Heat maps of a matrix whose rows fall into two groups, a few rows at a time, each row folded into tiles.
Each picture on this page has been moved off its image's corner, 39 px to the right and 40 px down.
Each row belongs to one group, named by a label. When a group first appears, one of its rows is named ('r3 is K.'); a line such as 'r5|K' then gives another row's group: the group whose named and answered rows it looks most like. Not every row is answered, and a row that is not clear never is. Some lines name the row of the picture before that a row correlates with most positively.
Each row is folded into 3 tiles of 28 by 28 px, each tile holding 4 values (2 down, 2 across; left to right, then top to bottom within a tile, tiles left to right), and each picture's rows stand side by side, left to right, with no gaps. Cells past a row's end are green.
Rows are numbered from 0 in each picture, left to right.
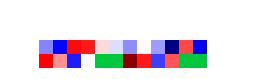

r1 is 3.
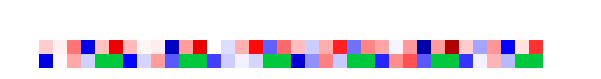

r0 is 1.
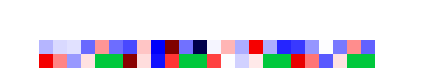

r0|3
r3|3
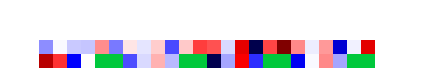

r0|3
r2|1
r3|1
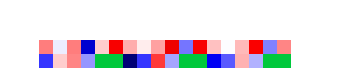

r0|1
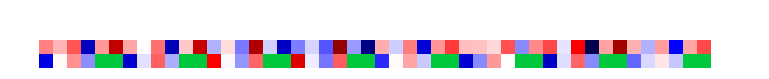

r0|1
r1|1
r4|1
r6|1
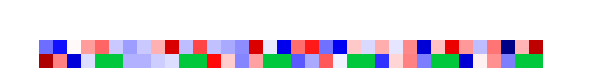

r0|3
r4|1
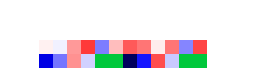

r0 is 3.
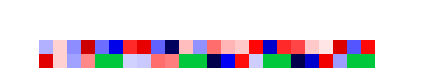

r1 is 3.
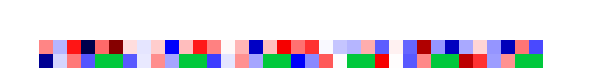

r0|1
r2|1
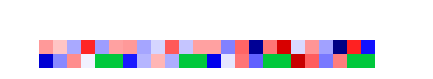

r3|3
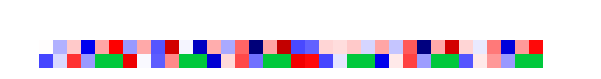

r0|1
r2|1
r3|3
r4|1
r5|1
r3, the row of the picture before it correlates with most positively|3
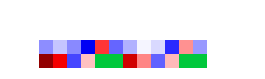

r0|3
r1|3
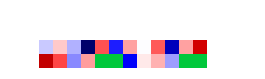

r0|3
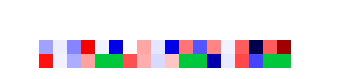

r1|3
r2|1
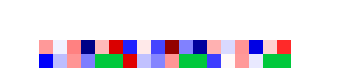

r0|1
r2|1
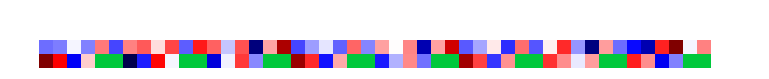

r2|1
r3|3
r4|1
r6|3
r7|3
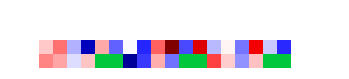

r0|3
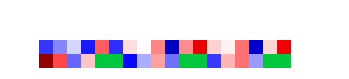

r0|3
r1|1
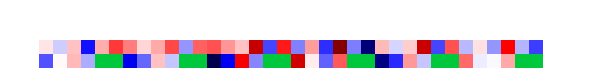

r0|1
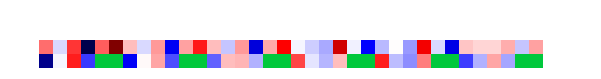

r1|1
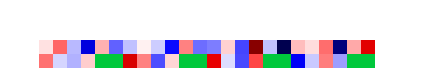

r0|3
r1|3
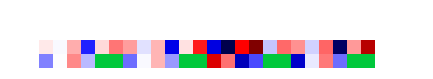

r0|1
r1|1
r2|3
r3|1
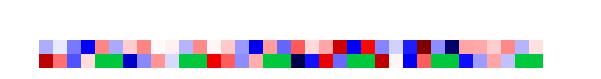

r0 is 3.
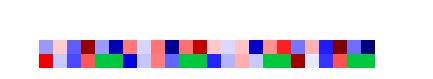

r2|1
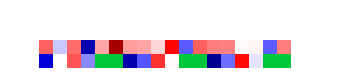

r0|1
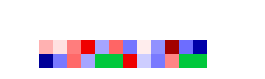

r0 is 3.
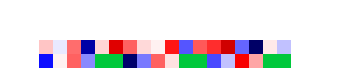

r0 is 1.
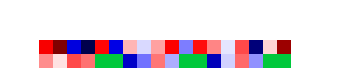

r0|3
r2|1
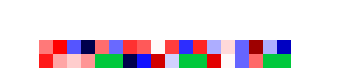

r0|3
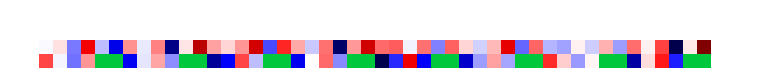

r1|1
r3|1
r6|3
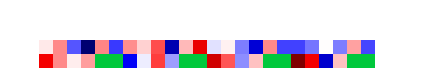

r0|3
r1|1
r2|3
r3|3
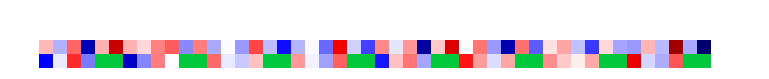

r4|1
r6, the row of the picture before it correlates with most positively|0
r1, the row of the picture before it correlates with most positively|1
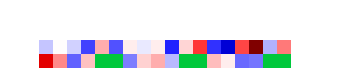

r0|3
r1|1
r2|3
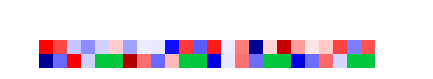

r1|3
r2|1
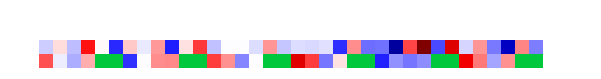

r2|3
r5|3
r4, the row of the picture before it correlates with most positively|3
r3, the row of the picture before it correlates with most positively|1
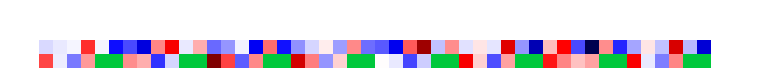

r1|3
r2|3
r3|3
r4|3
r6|3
